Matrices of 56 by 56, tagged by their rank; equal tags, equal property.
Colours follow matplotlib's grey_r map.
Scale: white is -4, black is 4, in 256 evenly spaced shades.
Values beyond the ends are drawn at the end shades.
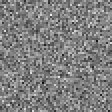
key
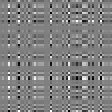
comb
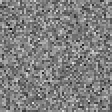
key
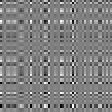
comb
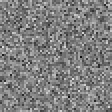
key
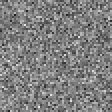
key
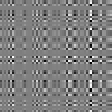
comb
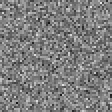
key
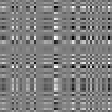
comb
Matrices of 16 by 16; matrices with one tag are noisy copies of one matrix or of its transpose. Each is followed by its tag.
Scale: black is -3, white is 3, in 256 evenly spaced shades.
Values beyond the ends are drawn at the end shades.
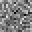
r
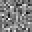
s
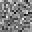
r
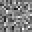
s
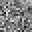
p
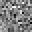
p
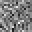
r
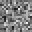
s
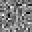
s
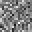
r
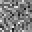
r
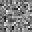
s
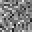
r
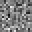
s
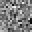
p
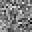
p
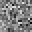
p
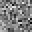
p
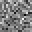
r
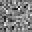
s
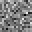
r
